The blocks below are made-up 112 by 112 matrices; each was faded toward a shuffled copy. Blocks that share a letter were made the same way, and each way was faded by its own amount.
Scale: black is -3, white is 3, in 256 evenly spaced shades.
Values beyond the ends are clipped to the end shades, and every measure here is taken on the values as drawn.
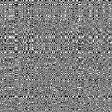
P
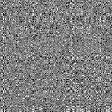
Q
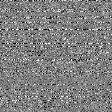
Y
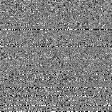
Y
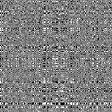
P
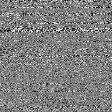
Y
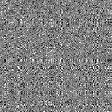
Q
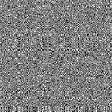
Q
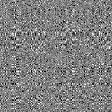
Q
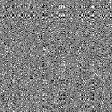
Q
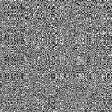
Q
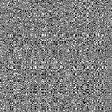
Q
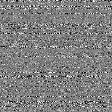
Y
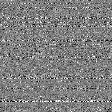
Y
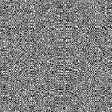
Q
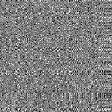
Q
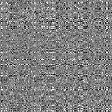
P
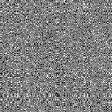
Q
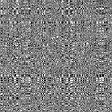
P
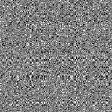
Q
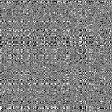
P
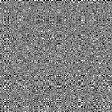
P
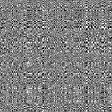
P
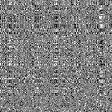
Q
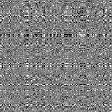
P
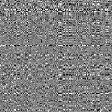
P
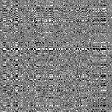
P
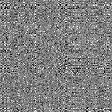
Q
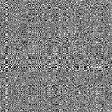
P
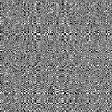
P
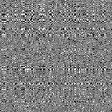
P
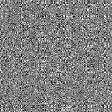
Q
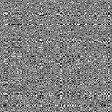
P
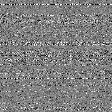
Y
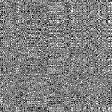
Q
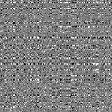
P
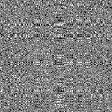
Q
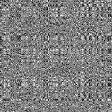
Q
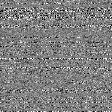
Y
